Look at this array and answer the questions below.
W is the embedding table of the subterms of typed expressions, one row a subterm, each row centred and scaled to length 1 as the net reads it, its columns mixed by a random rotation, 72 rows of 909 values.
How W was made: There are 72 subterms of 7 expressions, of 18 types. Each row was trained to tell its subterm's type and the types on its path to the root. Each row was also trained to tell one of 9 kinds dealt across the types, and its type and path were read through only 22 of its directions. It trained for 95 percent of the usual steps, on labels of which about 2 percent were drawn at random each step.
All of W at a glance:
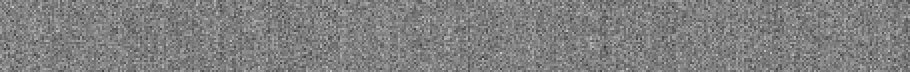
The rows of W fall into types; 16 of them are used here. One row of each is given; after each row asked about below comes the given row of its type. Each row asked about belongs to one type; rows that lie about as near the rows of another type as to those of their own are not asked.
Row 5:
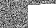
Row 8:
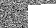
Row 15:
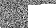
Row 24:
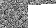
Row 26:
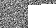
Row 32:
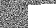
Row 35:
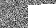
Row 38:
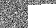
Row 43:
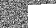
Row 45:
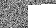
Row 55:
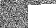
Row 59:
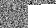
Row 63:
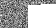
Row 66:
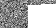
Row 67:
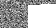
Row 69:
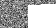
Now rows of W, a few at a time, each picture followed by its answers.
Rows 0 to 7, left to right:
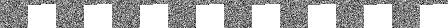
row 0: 24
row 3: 26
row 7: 59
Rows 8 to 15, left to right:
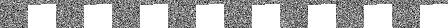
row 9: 15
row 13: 45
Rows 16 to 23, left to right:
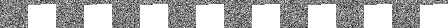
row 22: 15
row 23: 32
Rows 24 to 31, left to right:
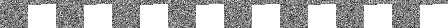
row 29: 32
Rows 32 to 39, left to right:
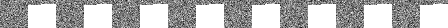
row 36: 38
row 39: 38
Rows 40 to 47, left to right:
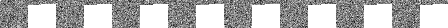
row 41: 45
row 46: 35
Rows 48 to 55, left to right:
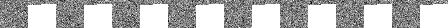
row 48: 38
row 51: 8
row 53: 59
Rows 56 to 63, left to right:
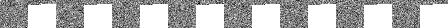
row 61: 67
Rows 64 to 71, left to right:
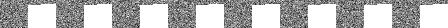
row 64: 35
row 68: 45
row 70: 32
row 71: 15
